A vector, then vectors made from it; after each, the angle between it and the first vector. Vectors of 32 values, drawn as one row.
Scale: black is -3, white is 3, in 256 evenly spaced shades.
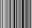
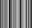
orthogonal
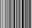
nearly parallel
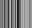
partly opposed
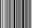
nearly parallel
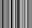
partly opposed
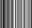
nearly opposite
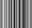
partly aligned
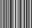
partly opposed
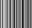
nearly parallel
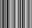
orthogonal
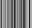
orthogonal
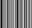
partly opposed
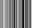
nearly parallel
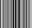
orthogonal
